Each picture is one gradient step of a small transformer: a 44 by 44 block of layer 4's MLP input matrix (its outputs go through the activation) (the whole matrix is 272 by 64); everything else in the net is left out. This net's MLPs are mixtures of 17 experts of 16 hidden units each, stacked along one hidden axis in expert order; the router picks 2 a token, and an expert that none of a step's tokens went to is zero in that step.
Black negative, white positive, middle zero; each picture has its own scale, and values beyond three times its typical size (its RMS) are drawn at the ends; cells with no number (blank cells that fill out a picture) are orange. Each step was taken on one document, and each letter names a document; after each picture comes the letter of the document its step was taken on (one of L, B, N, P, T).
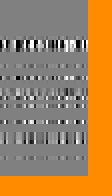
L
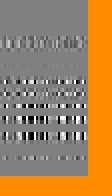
L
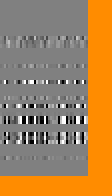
L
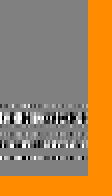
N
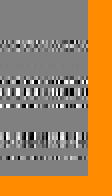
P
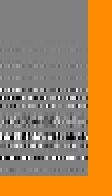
N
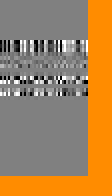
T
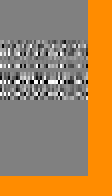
T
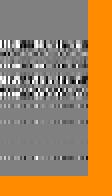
T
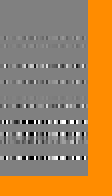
L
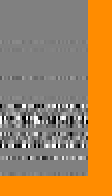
N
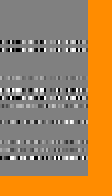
P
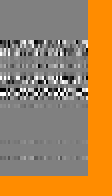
T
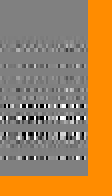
P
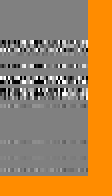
T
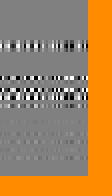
P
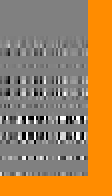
L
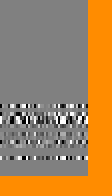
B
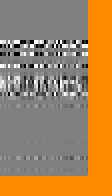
T
